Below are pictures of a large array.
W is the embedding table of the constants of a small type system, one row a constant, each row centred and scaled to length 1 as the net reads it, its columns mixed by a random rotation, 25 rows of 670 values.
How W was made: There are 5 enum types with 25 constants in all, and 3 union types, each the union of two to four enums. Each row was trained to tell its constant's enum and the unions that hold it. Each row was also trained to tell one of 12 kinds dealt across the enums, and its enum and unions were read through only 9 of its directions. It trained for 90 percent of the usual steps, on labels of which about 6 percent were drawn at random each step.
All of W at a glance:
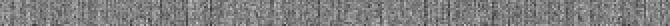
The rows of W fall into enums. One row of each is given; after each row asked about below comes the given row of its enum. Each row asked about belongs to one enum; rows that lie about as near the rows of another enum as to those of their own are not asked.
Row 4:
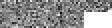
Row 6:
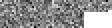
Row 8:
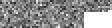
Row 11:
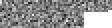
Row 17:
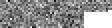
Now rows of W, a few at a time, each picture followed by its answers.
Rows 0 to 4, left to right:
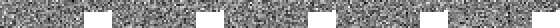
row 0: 4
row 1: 11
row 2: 17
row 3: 6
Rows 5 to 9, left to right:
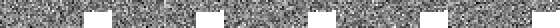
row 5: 4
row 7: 4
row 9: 6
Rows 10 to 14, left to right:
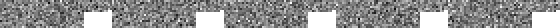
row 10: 4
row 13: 17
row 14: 17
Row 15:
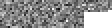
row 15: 11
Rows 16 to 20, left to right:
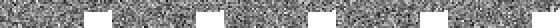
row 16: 11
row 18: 8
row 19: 17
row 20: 8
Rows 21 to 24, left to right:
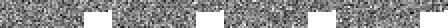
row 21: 6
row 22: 8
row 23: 4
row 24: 6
